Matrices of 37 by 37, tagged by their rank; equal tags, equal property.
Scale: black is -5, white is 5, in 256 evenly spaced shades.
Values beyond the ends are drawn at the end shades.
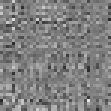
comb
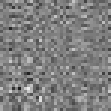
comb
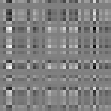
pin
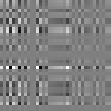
pin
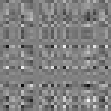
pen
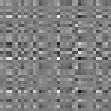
pen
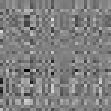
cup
